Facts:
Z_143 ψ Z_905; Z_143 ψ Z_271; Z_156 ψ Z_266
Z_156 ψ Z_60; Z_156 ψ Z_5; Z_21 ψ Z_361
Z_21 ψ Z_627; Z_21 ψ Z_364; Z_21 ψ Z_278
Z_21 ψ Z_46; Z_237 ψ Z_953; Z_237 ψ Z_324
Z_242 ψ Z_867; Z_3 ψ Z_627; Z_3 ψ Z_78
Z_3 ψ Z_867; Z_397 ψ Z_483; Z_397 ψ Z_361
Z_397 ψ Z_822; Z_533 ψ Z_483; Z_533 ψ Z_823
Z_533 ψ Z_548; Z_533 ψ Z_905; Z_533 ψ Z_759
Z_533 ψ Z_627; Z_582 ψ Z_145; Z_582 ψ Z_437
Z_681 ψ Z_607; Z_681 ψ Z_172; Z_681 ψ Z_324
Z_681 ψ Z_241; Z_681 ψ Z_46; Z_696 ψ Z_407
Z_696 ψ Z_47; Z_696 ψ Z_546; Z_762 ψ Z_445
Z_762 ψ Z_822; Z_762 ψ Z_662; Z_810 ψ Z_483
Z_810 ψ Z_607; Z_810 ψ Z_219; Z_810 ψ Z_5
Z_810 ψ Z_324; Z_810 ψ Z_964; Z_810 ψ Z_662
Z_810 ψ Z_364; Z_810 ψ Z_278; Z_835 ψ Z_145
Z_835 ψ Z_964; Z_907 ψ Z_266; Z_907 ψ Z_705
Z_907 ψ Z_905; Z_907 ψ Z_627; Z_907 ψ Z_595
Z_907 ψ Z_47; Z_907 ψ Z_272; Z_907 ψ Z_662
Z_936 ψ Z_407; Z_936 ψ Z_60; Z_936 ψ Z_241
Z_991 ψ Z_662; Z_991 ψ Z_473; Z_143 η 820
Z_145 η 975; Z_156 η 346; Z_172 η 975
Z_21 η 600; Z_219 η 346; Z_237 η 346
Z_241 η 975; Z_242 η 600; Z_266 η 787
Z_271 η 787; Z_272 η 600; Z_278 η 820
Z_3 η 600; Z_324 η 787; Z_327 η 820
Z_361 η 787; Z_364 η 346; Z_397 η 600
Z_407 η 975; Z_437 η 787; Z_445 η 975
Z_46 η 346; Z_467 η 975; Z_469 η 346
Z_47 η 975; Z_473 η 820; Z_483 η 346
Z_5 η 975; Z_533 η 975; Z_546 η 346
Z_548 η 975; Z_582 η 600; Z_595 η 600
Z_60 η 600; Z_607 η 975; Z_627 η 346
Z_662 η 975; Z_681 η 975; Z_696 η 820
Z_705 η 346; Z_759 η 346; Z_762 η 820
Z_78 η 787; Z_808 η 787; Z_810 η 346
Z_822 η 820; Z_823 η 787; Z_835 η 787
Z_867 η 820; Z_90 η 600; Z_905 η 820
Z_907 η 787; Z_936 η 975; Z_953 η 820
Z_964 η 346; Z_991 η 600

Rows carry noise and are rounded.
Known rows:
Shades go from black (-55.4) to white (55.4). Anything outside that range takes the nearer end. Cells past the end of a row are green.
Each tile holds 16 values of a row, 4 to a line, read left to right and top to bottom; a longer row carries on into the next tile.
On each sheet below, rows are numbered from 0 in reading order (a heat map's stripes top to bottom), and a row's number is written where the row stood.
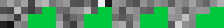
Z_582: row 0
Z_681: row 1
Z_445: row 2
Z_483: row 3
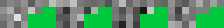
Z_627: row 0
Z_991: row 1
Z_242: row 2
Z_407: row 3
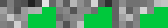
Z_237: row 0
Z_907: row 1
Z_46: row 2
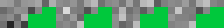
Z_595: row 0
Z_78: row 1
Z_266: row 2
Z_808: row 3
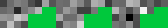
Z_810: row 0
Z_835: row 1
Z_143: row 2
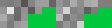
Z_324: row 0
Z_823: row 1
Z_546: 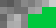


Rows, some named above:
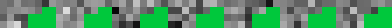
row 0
Z_822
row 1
Z_324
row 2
Z_21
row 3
Z_582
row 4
Z_867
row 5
Z_5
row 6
Z_145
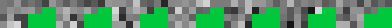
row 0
Z_822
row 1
Z_953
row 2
Z_533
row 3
Z_361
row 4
Z_397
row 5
Z_242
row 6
Z_662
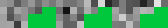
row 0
Z_548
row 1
Z_936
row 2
Z_237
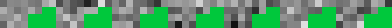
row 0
Z_759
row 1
Z_237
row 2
Z_473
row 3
Z_60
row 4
Z_3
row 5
Z_437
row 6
Z_835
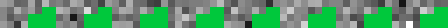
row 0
Z_241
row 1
Z_905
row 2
Z_473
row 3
Z_364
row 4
Z_278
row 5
Z_823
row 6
Z_327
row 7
Z_696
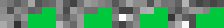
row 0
Z_5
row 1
Z_47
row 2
Z_156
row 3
Z_762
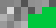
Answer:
Z_324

